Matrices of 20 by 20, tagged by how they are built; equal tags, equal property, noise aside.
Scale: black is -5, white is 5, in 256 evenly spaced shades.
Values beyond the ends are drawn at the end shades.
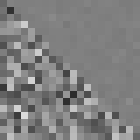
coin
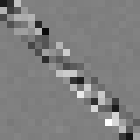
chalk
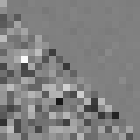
coin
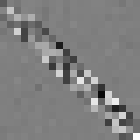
chalk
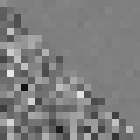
coin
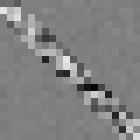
chalk
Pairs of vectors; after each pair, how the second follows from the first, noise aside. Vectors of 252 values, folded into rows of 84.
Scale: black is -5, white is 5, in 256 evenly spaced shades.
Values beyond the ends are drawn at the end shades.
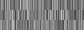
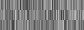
negated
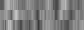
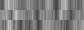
copied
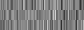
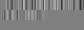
partly zeroed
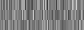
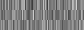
copied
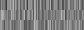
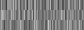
copied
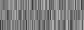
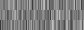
copied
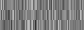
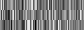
scaled up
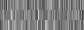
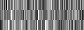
scaled up
